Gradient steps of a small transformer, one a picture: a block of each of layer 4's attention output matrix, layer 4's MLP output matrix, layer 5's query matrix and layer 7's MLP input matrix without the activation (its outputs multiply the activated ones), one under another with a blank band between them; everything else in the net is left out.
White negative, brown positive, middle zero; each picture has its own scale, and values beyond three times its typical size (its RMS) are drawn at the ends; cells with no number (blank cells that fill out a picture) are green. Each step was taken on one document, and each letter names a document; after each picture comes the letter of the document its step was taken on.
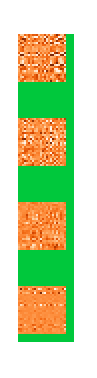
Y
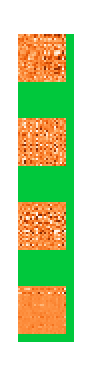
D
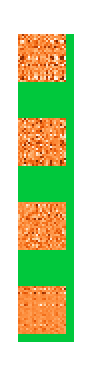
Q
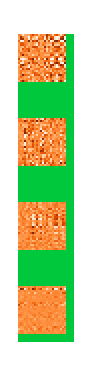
Y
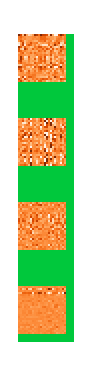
D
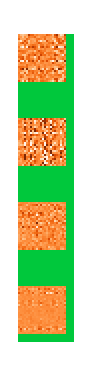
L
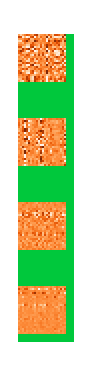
Q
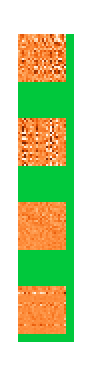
Y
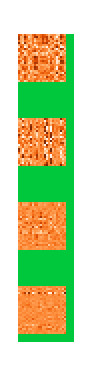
D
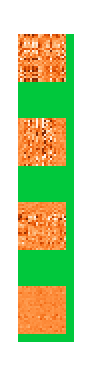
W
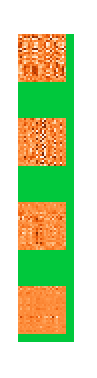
W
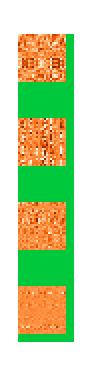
L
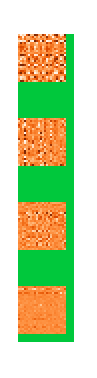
Q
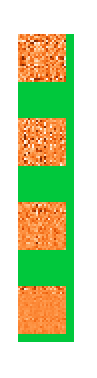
Q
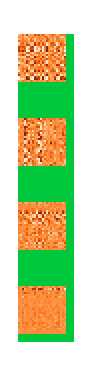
Q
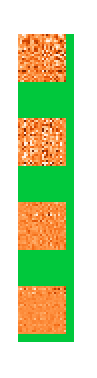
Y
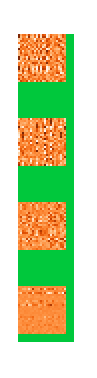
D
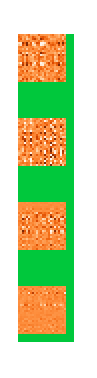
D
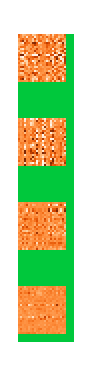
W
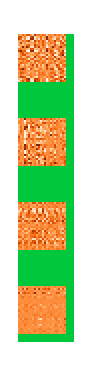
Q
